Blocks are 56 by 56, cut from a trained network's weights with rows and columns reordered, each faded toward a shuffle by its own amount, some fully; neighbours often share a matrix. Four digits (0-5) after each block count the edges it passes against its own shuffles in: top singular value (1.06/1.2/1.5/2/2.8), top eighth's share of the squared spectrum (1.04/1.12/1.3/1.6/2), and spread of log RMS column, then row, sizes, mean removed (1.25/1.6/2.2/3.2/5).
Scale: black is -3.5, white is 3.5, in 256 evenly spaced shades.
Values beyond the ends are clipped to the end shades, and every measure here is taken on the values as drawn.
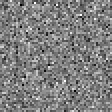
0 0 0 0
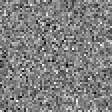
2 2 0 0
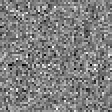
3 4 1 1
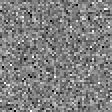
0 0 0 0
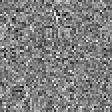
3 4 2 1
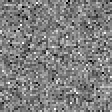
0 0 0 0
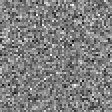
2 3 1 1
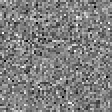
2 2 0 1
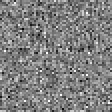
2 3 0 1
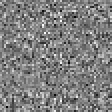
3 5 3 2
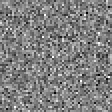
2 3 1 1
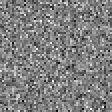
0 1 0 0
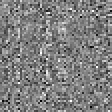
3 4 2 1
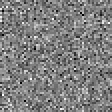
2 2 1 1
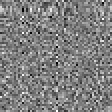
4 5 3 1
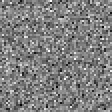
0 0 0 0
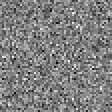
2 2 0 0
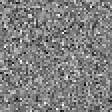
2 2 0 0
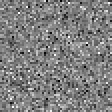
1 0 0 0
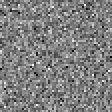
2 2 1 0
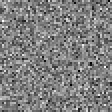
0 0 0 0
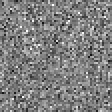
1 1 0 0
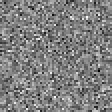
2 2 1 0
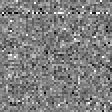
3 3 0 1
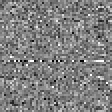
3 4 1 2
